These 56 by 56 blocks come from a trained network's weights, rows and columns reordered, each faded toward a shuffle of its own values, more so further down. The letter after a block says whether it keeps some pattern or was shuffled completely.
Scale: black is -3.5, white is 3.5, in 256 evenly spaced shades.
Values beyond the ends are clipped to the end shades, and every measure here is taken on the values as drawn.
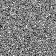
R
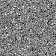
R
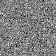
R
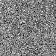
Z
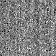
Z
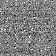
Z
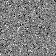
R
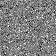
R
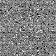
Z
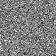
R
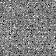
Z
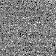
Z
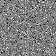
R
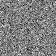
R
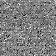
Z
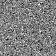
R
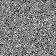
R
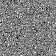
R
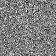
R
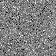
R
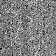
Z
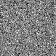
R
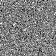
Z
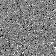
R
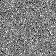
R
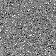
R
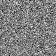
R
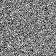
R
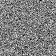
R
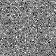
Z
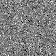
R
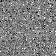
Z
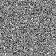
Z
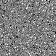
R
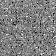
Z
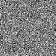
Z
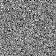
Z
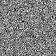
R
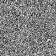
Z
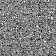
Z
